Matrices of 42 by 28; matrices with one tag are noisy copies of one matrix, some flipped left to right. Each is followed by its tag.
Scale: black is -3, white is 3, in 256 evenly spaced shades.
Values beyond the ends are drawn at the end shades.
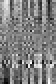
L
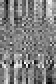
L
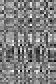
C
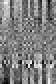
L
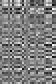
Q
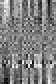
L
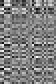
Q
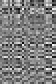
Q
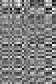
Q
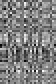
C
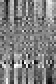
L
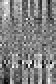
L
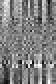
L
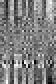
L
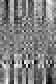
L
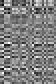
Q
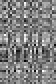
C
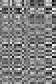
Q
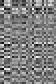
Q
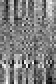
L
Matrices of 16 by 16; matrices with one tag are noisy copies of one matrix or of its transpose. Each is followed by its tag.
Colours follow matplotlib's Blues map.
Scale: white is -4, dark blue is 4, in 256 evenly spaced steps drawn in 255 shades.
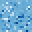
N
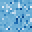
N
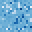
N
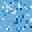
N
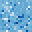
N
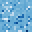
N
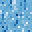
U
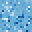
N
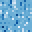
U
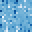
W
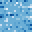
W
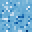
N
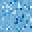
N
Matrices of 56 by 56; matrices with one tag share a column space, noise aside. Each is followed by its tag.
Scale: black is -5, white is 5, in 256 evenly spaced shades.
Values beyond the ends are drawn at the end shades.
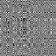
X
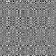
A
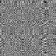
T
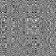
X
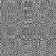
T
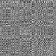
T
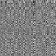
T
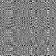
A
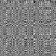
T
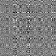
X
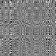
T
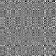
A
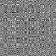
X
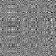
X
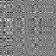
X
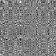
T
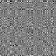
A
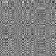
T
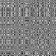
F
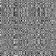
F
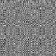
T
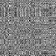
F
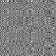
A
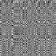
T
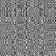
F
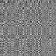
T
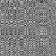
T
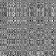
F
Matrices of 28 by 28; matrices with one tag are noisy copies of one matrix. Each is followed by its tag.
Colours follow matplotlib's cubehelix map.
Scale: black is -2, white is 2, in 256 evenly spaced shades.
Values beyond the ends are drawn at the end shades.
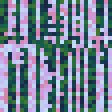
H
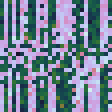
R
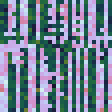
H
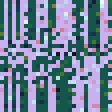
R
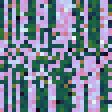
R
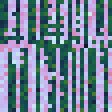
H
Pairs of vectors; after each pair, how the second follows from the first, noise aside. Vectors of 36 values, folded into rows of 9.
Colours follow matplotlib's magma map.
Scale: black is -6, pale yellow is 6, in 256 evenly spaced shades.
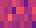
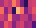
scaled up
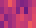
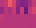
partly zeroed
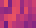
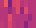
partly zeroed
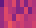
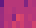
partly zeroed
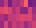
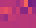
partly zeroed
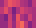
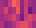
reversed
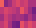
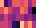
scaled up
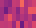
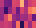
scaled up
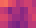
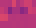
partly zeroed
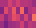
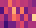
scaled up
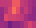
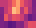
scaled up
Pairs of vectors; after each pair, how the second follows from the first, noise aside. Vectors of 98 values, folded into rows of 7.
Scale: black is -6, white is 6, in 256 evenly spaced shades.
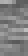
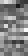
scaled up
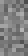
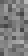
negated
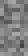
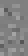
partly zeroed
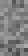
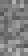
negated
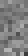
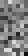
scaled up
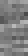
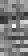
scaled up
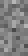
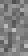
negated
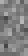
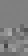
partly zeroed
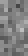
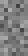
sign-scrambled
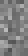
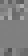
partly zeroed
